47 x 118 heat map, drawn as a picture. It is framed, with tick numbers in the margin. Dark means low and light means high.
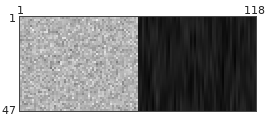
The table splits into one row of 2 panels. Panel 1,1: high, fine-grained. Panel 1,2: very low, streaked downward, faint in contrast.
